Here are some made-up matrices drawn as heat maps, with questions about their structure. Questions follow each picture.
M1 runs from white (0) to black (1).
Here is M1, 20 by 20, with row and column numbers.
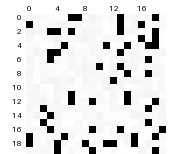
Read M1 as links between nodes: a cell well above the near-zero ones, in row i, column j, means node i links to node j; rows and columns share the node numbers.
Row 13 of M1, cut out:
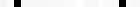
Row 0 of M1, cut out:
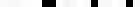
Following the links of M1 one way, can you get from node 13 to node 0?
yes
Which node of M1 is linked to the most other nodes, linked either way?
node 18
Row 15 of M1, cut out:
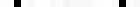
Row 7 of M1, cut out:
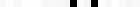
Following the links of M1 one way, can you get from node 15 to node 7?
yes
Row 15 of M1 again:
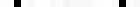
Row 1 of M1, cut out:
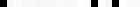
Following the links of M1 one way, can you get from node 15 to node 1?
no
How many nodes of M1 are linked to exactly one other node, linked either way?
1
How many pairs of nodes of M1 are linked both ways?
8
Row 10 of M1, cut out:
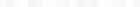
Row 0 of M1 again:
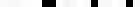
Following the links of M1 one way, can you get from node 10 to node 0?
no
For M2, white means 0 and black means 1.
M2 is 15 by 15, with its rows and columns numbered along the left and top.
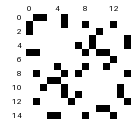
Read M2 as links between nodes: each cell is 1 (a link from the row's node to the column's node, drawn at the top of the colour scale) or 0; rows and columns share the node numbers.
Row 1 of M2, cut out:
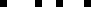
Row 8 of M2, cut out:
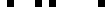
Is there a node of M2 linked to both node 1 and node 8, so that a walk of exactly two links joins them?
yes
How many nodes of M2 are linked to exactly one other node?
1
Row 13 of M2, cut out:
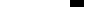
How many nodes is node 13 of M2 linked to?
2
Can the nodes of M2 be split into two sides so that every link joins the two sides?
no
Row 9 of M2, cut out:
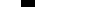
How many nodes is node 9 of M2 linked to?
2
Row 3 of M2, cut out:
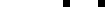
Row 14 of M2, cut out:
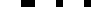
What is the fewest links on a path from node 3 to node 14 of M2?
1
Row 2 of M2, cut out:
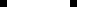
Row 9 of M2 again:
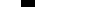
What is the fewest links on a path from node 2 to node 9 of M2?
6
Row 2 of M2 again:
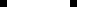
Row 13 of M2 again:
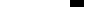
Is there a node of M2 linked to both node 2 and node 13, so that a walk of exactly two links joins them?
yes
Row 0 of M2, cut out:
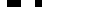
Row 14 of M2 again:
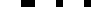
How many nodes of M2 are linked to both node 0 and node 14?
0
